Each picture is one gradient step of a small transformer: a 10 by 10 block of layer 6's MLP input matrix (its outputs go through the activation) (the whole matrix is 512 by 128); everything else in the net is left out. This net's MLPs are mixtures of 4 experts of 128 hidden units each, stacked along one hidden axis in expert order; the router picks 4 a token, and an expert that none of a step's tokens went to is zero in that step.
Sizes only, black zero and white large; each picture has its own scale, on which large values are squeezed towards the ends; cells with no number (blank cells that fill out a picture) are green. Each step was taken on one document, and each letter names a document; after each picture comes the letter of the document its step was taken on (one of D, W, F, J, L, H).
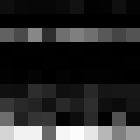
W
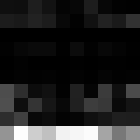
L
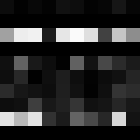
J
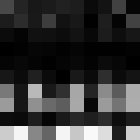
L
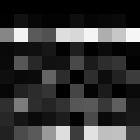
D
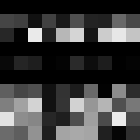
W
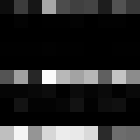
D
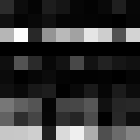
J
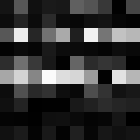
D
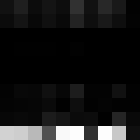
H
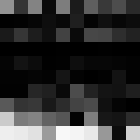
W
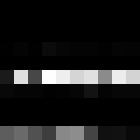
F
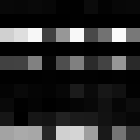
W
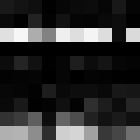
J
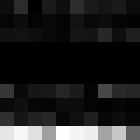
H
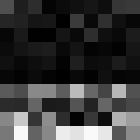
L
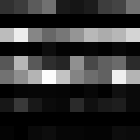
F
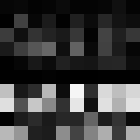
L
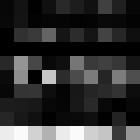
D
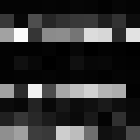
J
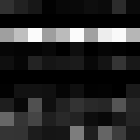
W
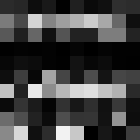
D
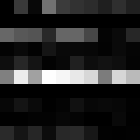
F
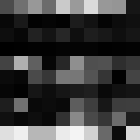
J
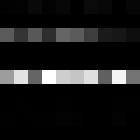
F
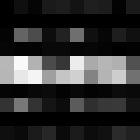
F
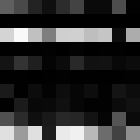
J
